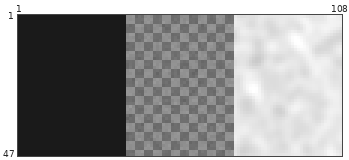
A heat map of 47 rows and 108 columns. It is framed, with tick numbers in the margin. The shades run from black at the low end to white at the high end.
It is made of 1 by 3 panels. Panel 1,1: very low, flat. Panel 1,2: middling, checkered. Panel 1,3: very high, blotchy, faint in contrast.
